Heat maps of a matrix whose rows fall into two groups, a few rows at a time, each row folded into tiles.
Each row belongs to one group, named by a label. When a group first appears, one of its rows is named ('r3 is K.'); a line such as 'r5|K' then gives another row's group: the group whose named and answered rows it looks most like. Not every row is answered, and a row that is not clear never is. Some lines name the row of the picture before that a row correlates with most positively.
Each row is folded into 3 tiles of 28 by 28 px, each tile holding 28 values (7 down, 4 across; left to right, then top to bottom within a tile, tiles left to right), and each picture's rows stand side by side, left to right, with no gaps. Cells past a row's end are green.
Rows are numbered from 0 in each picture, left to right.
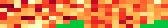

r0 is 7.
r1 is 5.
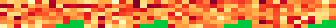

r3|5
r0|7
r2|7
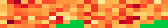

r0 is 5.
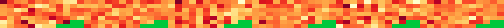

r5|5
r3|5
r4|7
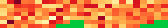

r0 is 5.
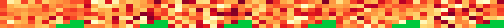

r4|7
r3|5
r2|5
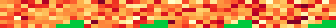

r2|7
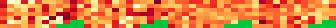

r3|5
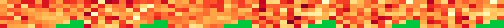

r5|5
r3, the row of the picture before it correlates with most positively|3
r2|7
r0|7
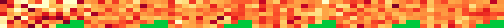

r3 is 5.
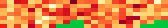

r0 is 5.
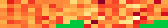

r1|5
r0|5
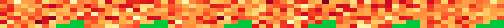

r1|7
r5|5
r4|7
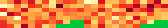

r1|7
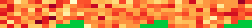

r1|7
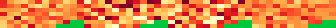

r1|7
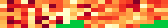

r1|7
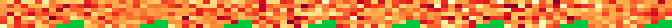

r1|7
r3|5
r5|7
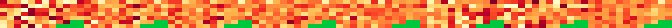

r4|7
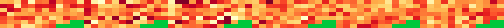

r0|7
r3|5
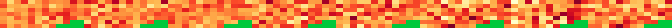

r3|5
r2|7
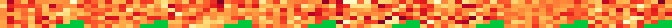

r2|7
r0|5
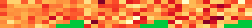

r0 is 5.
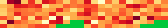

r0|5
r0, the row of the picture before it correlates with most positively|1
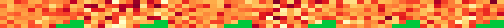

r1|7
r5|5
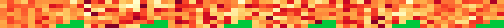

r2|5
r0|5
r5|5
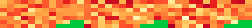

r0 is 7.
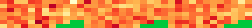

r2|5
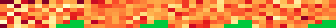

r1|5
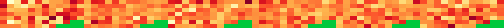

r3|5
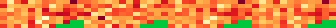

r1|7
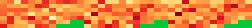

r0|7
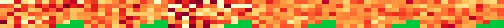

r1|5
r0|7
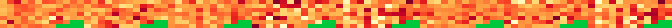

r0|5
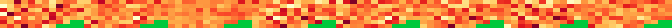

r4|5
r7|7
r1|5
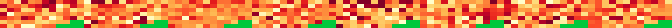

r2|7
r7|7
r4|7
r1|5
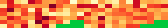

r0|5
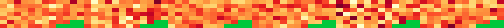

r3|7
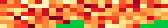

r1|7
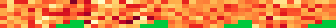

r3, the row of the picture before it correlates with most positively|0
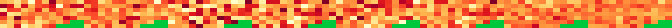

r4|7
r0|7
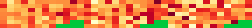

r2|7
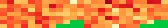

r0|5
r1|7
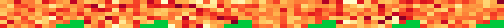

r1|7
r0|5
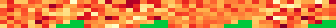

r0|5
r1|7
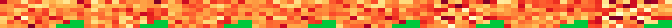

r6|7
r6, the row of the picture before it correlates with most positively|2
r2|5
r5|7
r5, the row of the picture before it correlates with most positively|1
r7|7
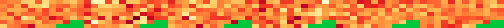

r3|5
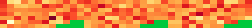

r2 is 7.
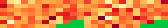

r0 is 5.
